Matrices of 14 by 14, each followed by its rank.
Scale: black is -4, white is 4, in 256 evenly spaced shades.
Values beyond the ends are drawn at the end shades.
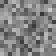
full rank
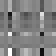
one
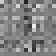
three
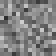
full rank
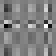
one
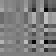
one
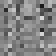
three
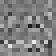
three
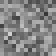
full rank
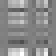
one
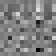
three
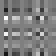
one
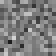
full rank
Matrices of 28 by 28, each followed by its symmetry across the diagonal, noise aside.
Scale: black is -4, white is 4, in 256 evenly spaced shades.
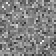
symmetric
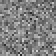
neither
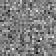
antisymmetric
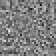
antisymmetric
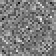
symmetric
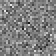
symmetric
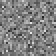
neither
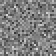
symmetric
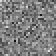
symmetric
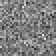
neither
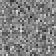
neither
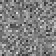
antisymmetric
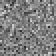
antisymmetric
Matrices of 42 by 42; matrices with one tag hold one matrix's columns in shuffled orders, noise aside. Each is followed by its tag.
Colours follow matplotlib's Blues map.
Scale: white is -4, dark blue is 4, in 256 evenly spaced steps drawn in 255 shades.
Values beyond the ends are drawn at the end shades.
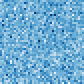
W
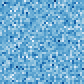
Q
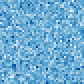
Q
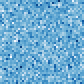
Q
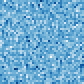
Q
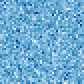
W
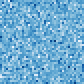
Q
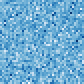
W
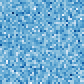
W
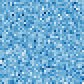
W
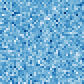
W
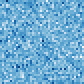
Q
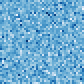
W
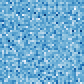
W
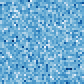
Q
